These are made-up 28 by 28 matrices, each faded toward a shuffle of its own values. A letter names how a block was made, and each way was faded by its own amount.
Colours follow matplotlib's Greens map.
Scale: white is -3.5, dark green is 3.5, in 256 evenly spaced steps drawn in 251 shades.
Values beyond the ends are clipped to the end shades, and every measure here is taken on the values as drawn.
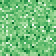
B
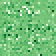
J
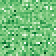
B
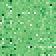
J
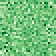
B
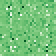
J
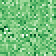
B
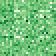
B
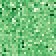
B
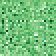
B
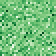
B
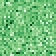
B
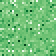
J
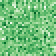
B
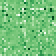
J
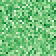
B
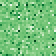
J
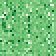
J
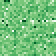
B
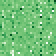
J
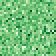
B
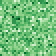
B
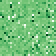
J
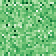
B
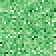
B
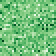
B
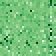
J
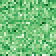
B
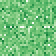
B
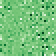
J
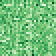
B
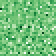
B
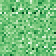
B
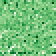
B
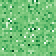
J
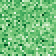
B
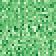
B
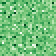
B
